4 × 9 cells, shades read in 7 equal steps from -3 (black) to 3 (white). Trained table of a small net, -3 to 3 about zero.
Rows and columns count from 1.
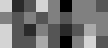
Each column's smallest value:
0 -2 -2 -1 -1 -3 -1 0 -1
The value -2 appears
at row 1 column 2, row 3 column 3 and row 3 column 6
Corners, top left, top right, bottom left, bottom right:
2 -1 2 -1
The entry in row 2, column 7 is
0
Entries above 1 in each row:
2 0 1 2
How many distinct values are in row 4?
5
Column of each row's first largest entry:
1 1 1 1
